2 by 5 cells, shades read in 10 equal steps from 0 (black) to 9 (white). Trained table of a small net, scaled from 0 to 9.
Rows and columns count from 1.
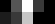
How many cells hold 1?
1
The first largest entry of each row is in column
3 3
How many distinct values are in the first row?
4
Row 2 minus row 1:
1 -1 -2 -2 0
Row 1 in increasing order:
0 0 2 3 9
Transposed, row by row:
0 1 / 3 2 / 9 7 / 2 0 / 0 0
